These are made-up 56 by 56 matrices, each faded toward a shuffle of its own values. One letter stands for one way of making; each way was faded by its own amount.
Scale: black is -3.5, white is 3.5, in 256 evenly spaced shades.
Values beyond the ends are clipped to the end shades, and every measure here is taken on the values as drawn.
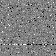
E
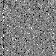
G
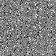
G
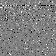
E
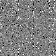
G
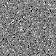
G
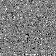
E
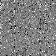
G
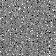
G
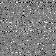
E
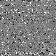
E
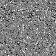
E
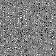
G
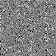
G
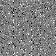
G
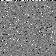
E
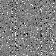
G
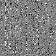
G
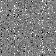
G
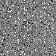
G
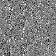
G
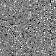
G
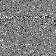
E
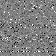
E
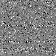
E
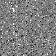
G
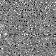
E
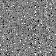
G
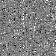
G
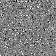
E
